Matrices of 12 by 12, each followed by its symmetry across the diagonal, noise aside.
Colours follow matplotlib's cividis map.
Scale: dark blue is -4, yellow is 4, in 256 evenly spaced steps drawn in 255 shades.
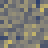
symmetric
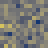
neither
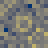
symmetric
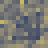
symmetric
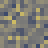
symmetric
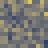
neither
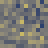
neither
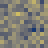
neither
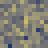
neither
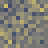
symmetric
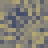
symmetric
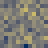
neither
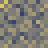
symmetric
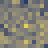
neither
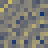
symmetric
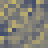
symmetric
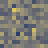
neither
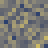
symmetric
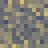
neither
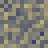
symmetric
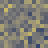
symmetric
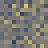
neither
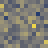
neither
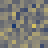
neither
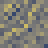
symmetric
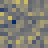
neither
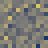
symmetric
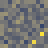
symmetric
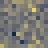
neither
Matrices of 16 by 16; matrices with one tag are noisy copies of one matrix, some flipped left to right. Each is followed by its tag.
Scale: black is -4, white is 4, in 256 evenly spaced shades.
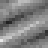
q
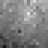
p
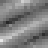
q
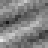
q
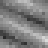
q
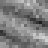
q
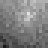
p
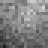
p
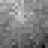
p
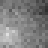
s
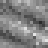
q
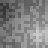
s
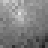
p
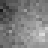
s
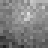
p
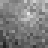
p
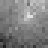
p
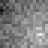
s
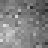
s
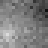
s
